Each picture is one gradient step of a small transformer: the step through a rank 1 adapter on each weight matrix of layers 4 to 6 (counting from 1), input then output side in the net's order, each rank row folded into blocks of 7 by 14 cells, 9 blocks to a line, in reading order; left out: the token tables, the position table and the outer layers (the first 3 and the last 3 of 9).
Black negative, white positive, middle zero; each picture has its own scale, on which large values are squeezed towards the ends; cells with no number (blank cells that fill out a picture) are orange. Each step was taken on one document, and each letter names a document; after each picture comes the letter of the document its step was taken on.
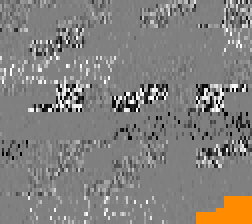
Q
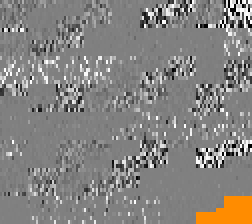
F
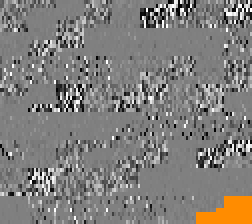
F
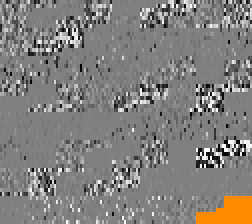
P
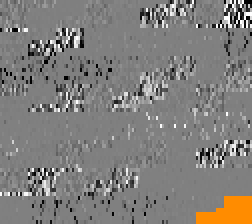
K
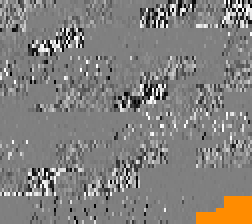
F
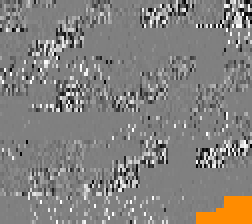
Q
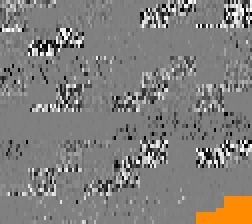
Q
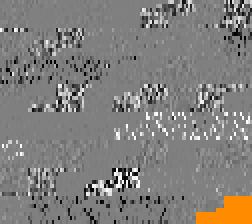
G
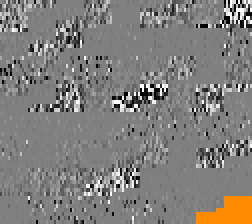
F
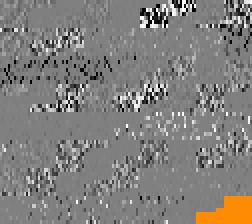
G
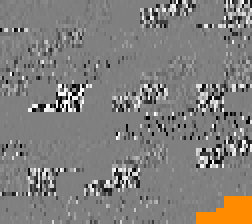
G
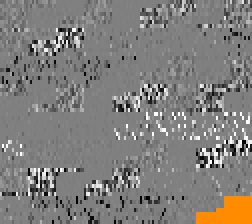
G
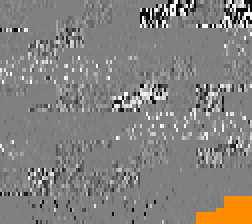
K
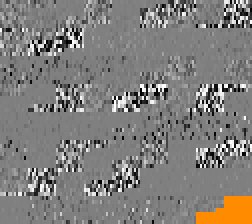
P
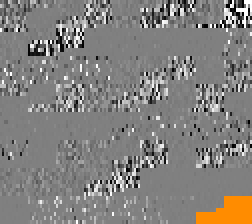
F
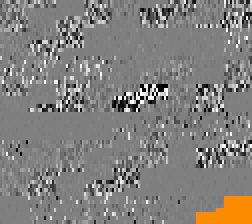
Q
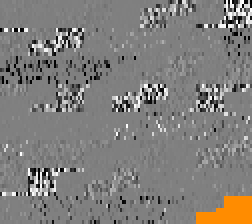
G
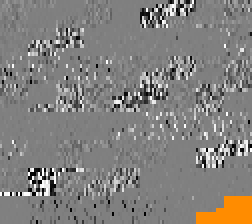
K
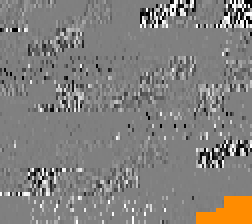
K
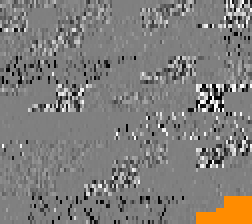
G
